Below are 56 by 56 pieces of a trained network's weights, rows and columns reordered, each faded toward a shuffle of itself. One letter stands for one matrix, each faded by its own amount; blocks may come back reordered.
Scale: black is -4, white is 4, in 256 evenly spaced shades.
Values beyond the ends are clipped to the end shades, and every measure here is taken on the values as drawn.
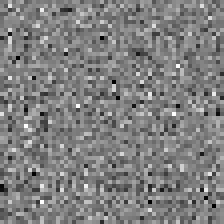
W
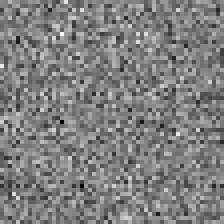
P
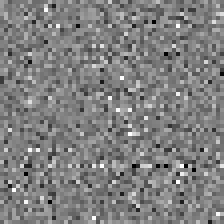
W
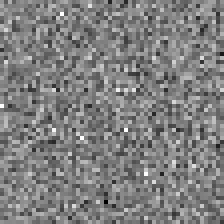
P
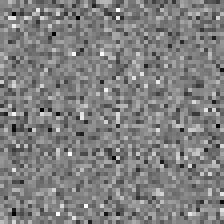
W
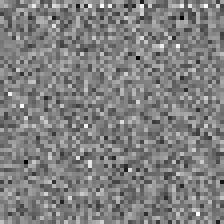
P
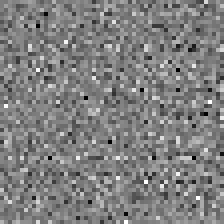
W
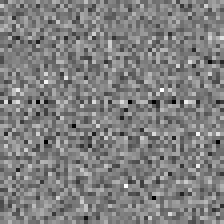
P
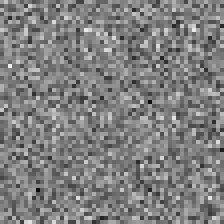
P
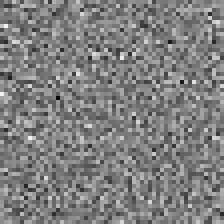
P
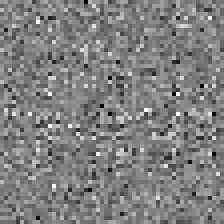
W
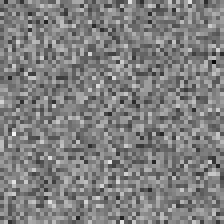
P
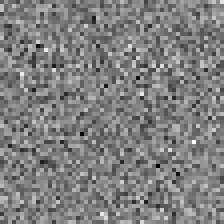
P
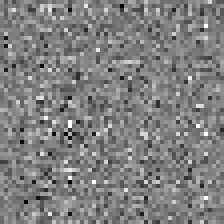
W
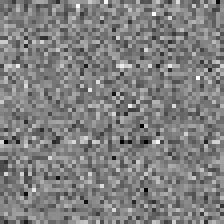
P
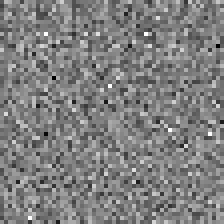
P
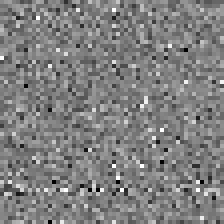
W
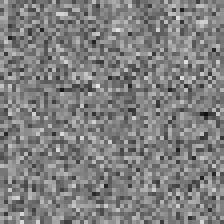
P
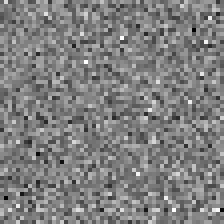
P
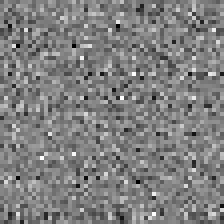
W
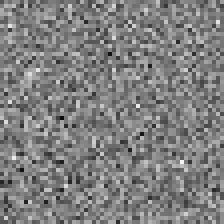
P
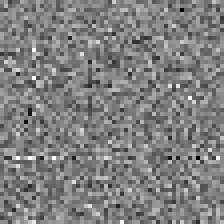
P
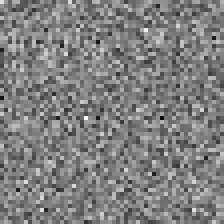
P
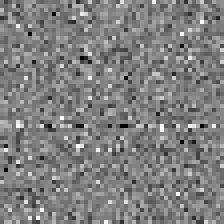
W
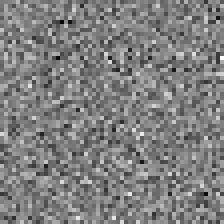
P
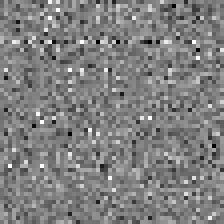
W
